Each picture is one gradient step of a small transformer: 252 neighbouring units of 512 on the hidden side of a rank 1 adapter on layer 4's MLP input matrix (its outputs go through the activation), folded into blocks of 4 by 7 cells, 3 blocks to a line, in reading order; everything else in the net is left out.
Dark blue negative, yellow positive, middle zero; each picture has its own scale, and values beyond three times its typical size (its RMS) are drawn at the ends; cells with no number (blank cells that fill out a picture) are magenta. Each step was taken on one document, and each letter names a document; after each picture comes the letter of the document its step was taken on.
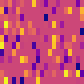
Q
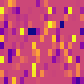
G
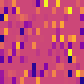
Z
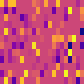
Z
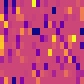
Q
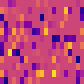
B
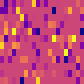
Q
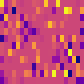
Z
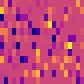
G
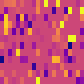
Z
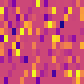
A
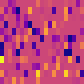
B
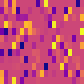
G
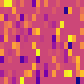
Z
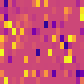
Q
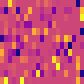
B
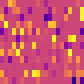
G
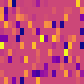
Q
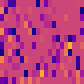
B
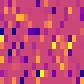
G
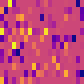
B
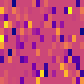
A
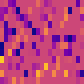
B
